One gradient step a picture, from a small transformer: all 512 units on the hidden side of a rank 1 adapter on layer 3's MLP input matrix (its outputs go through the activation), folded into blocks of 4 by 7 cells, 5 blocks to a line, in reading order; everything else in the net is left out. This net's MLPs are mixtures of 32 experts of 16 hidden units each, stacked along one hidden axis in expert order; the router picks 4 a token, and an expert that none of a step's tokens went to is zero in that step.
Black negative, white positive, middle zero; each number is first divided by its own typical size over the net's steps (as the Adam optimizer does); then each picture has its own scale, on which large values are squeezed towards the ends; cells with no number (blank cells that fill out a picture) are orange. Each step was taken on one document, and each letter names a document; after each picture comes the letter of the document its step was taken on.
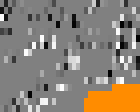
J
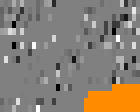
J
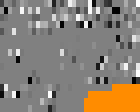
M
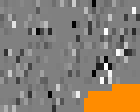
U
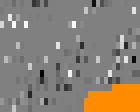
J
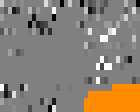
M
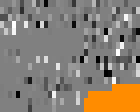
J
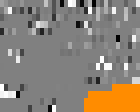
M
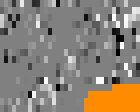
U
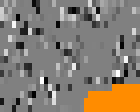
U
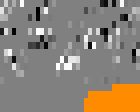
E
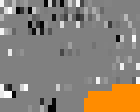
M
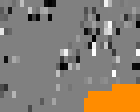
E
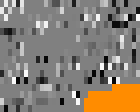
J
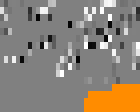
E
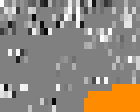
M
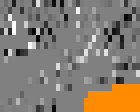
J
